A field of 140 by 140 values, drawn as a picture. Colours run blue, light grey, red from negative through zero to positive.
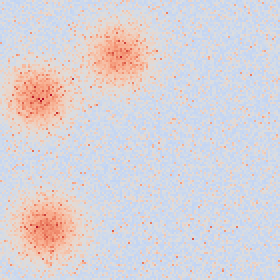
Overall the values sit about 50% of the way up the scale. No row or column stands out. The values are skewed, with a long tail toward high values. The halves do not mirror each other. Three bumps rise from the field.
